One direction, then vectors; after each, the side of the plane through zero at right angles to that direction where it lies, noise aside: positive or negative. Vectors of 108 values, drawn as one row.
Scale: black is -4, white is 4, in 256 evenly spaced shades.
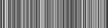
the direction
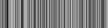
negative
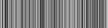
negative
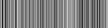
negative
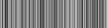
negative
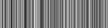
negative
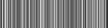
positive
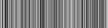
negative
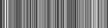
positive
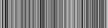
negative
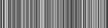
positive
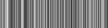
positive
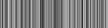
negative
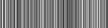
positive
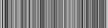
negative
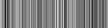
negative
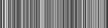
positive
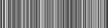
positive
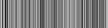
negative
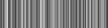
positive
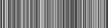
positive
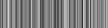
negative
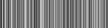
positive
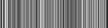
positive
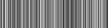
positive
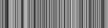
negative
